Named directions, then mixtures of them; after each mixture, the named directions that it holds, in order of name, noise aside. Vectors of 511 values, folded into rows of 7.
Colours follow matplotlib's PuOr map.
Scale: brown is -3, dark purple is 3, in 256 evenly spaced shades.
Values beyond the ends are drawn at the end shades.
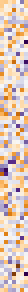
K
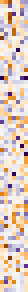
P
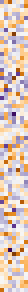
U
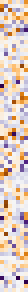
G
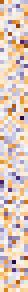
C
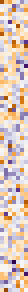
C, K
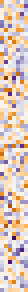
P, U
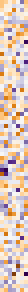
K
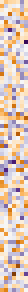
K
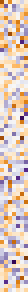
C, G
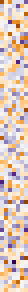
C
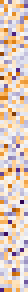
U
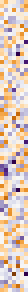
K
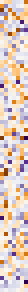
G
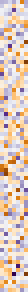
K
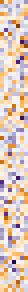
C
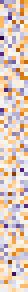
K, P, U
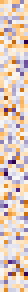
C, K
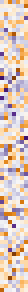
U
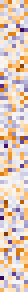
G, U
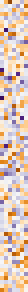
C, K, U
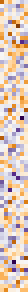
C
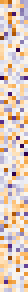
P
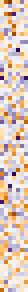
K, P, U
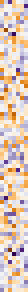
U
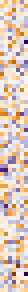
K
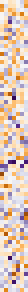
G, K, P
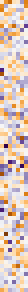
G, K, U
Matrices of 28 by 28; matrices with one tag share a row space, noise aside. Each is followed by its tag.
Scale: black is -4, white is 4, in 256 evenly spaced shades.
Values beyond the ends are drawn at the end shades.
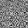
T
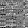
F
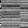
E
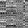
F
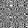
T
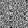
T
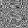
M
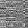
F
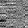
F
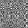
T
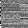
E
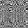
T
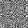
T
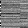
E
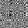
T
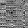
F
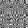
T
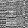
F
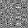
M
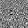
T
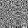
M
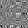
M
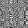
T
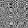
T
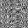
M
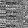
F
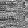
F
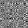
T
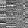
F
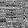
F
